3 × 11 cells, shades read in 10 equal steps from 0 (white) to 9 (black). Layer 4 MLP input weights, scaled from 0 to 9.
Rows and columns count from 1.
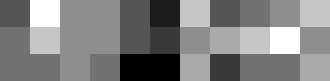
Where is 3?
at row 2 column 8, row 3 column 7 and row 3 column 11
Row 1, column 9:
5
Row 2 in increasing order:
0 2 2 3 4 4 4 4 5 6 7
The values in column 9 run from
2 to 5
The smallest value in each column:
5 0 4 4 6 7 2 3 2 0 2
